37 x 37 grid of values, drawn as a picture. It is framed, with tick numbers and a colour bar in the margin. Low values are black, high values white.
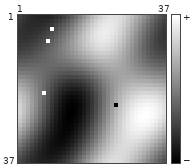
Four lone cells stand out: three far higher and one far lower than their neighbours. There are no regular stripes. Overall the values sit about 50% of the way up the scale. The bottom right is the ninth with the highest average.
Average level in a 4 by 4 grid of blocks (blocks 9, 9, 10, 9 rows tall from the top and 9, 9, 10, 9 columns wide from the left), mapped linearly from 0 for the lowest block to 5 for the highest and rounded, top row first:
1352
2233
3035
1144
